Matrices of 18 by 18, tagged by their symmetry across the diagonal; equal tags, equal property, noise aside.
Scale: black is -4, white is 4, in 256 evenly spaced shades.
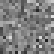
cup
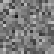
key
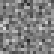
cup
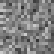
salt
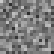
key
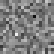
cup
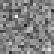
key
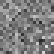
key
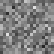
key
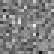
salt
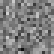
salt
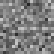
salt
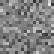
salt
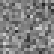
cup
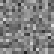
cup
